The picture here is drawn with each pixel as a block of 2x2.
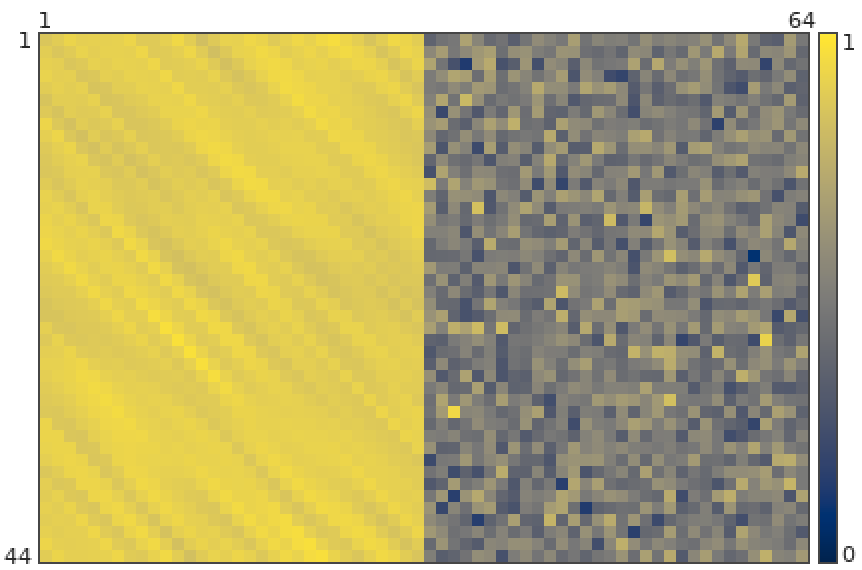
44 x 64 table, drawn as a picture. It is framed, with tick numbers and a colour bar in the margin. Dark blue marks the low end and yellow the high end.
The table splits into one row of 2 panels. Panel 1,1: very high, slanting down to the right, faint in contrast. Panel 1,2: middling, fine-grained, strong in contrast.
